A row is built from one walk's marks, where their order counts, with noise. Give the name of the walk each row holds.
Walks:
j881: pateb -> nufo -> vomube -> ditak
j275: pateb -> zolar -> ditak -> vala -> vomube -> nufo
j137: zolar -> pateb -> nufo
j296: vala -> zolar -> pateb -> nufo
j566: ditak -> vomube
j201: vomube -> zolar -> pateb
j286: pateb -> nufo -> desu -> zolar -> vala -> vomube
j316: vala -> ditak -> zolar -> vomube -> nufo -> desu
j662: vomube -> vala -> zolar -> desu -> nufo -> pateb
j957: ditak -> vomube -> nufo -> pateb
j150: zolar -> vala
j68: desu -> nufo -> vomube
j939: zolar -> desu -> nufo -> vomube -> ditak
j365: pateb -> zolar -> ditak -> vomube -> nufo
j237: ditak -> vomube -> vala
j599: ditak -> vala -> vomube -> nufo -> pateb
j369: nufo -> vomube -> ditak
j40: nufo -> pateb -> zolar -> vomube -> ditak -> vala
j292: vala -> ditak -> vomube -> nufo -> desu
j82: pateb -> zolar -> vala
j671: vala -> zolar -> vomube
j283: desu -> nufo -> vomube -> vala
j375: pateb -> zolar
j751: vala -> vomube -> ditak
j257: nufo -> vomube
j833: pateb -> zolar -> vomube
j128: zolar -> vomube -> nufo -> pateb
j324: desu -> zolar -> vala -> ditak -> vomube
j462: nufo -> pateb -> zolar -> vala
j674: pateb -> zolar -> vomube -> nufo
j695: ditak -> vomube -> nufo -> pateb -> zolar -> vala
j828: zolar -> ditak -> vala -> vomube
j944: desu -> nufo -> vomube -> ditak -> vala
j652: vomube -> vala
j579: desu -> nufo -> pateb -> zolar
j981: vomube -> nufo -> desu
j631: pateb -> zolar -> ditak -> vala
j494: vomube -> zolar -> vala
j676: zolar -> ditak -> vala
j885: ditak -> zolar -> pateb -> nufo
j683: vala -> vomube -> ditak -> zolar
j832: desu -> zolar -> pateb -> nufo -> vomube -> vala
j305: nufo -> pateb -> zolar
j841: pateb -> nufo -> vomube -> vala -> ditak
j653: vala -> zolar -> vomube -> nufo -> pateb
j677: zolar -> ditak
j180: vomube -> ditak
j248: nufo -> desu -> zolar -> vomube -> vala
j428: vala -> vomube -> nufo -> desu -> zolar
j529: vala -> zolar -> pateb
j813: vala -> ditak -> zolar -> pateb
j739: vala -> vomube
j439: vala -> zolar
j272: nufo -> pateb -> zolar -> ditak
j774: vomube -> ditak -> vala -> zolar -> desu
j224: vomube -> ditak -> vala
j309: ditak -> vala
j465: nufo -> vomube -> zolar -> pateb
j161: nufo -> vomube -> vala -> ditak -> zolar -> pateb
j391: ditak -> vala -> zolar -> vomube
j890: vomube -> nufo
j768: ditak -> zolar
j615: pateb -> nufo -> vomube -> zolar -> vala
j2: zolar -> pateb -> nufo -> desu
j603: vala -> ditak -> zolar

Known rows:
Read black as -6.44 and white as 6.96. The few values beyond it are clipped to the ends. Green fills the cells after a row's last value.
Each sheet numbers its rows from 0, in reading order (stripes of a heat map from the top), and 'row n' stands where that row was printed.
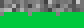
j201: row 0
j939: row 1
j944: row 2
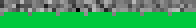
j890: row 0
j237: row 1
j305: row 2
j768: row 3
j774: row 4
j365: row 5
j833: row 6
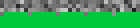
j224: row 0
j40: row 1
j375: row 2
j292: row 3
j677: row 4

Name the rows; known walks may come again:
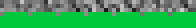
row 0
j774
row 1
j248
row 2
j272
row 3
j677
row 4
j768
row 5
j494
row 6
j603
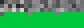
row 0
j739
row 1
j128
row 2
j615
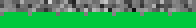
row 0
j161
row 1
j68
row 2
j439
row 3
j566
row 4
j305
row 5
j890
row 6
j40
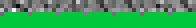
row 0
j309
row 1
j683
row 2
j944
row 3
j462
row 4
j296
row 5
j237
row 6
j676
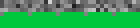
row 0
j841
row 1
j283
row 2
j257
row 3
j375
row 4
j391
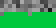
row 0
j671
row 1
j137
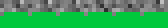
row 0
j316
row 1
j939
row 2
j832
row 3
j885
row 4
j881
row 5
j324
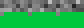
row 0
j365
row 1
j292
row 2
j369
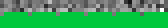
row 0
j2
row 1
j224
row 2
j833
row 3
j201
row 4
j150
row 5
j652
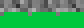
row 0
j813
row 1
j286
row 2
j631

